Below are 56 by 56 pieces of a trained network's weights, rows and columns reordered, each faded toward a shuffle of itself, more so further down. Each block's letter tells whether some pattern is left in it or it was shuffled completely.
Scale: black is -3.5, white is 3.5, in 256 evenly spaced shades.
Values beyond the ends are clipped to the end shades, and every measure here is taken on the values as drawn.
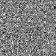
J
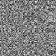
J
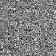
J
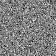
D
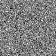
D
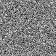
D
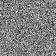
D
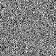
J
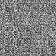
J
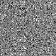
J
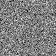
D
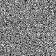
J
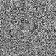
J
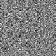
J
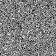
D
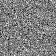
D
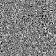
J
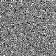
J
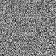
J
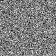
D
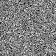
D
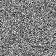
D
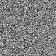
J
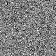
D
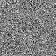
J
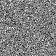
D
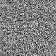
J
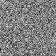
J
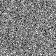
D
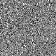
J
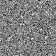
D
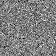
D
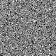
D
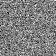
D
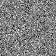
J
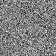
D
